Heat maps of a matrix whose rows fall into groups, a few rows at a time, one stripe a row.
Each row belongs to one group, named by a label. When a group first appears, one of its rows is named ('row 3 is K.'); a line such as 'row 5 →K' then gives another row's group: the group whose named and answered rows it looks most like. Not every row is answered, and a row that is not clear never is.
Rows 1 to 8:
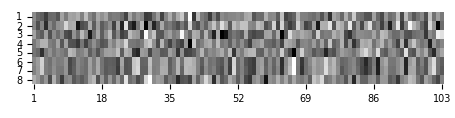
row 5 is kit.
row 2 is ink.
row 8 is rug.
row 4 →rug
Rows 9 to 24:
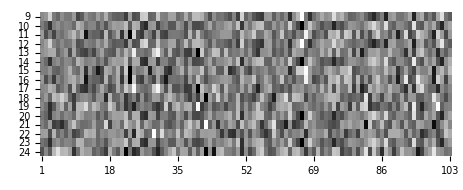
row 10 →kit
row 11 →ink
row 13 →rug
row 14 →kit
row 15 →ink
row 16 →ink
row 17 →rug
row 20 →kit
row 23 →kit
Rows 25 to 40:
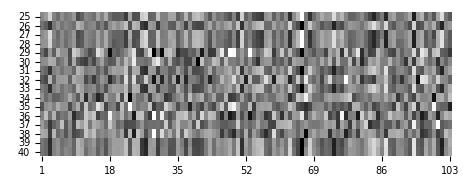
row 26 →kit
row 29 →ink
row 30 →rug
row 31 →kit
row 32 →ink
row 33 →kit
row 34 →ink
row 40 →kit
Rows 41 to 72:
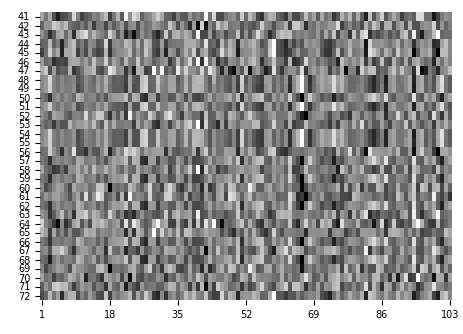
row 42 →rug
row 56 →rug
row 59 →kit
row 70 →ink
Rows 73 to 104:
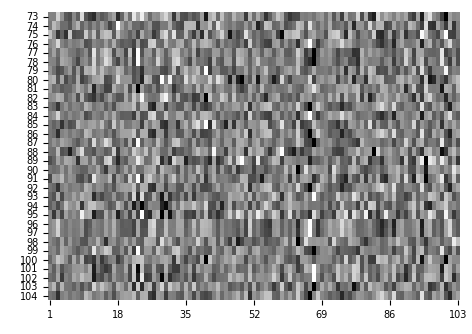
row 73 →rug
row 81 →ink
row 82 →rug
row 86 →kit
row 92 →kit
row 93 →ink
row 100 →rug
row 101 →ink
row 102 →ink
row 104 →kit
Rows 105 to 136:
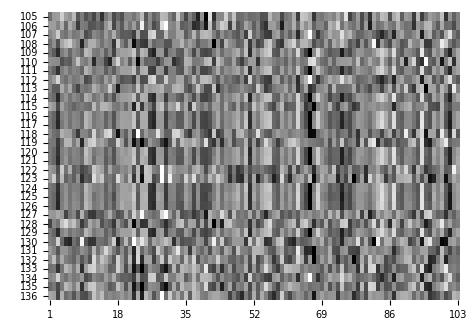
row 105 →rug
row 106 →rug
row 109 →kit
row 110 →ink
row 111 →kit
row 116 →kit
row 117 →kit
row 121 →kit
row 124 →kit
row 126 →kit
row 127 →rug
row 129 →kit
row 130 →rug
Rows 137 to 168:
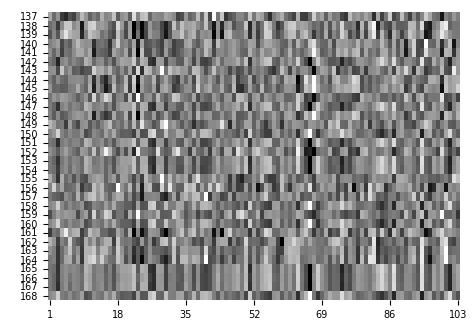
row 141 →ink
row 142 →kit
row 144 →ink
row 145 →ink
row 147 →kit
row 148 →ink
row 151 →kit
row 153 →kit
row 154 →kit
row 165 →kit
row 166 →kit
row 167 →kit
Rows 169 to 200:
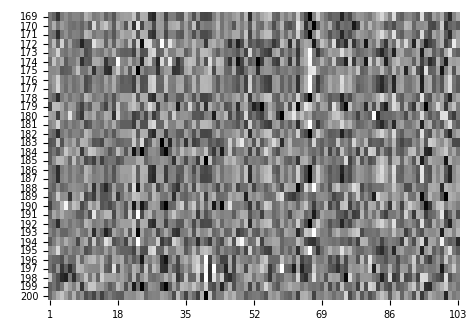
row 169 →kit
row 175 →ink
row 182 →kit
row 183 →ink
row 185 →rug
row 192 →kit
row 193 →ink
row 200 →rug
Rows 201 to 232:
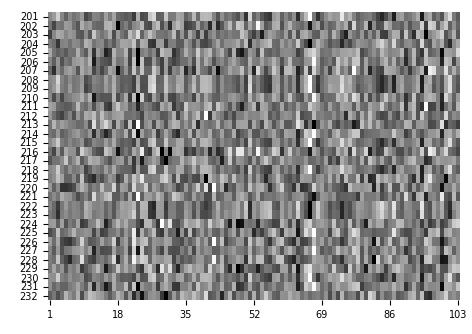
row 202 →ink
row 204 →kit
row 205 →ink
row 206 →ink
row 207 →ink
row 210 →ink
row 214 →ink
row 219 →rug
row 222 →kit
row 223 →kit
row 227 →ink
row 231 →ink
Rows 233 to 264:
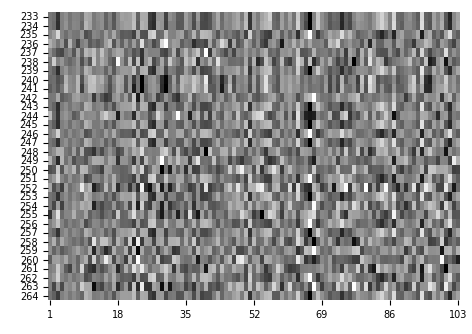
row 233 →kit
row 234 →kit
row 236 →rug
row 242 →ink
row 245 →kit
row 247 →kit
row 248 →rug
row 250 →ink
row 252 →ink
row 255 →ink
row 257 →kit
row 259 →ink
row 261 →rug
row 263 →ink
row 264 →kit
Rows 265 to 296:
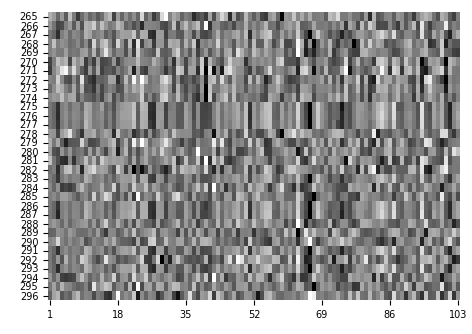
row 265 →rug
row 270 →rug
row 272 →rug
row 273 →rug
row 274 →rug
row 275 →kit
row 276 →kit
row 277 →kit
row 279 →rug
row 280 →ink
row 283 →kit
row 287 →kit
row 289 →ink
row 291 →kit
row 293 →kit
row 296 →ink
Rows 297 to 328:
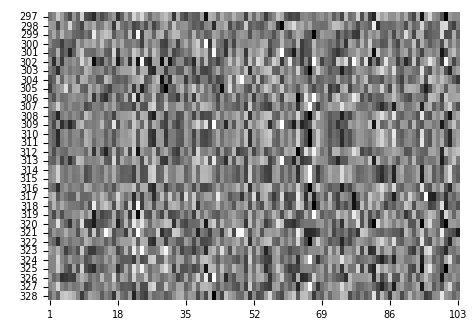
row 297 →rug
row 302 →ink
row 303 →kit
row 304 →ink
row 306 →ink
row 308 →kit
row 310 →kit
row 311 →kit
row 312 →ink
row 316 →kit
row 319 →ink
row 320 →rug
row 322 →kit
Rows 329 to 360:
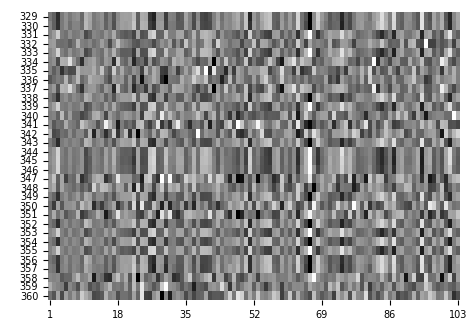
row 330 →kit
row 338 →kit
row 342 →ink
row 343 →kit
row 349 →kit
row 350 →ink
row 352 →kit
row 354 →kit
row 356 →kit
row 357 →kit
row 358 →ink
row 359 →rug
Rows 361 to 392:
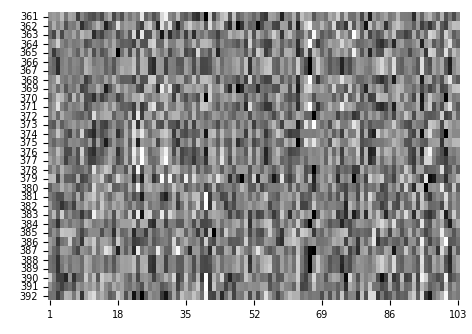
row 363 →ink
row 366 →kit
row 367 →kit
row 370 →rug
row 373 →ink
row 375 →ink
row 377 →rug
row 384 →kit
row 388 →kit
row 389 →kit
